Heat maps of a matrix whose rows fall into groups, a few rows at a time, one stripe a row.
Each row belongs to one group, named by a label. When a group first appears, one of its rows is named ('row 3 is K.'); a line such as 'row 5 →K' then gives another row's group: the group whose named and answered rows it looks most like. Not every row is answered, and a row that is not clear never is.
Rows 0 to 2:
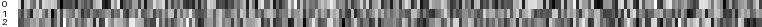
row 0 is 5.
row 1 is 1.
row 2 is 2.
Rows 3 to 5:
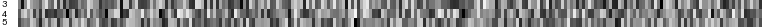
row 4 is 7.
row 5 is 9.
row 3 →5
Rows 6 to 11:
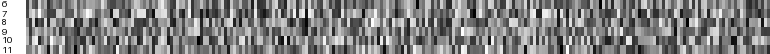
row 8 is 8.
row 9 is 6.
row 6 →9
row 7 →9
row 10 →5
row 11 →7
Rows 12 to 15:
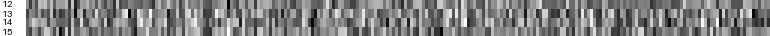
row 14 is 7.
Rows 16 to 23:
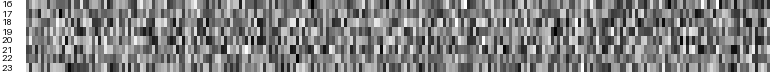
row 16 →7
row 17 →1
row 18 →9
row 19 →8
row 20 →9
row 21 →8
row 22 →2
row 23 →5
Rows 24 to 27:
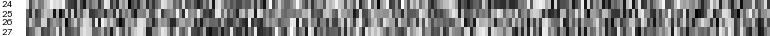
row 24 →5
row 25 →1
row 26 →9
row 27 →9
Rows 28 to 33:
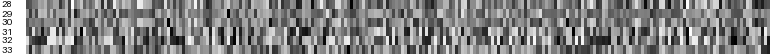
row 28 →2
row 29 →1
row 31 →8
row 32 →8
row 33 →6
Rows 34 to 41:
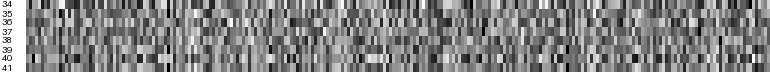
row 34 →5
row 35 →1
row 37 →1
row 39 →2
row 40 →5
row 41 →2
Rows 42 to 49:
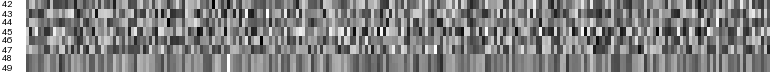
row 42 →7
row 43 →8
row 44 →7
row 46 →8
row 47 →7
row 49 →2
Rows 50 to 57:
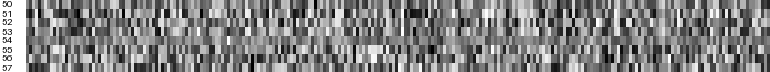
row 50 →6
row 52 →5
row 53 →6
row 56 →9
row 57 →8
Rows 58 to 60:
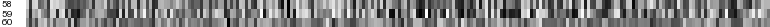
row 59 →5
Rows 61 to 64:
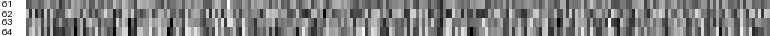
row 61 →2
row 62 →8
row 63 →7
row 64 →7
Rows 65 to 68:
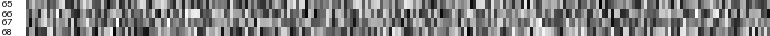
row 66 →6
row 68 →8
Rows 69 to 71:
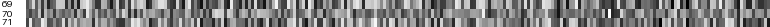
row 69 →9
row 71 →9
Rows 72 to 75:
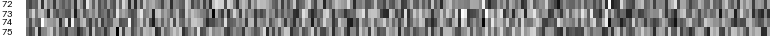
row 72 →2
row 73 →7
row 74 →1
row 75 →6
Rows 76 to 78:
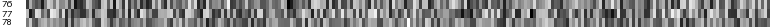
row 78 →9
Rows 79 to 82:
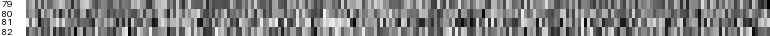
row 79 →9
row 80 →1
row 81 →5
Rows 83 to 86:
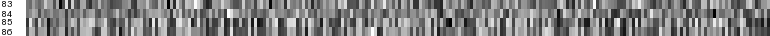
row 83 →1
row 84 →7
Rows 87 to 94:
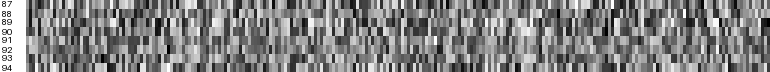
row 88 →1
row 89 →6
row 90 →6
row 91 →7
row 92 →7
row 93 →6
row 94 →5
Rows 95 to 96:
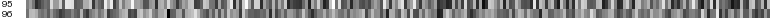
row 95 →8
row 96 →7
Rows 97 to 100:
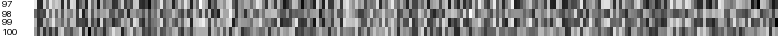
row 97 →6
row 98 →2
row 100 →8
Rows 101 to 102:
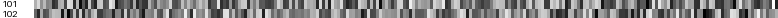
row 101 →7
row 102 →1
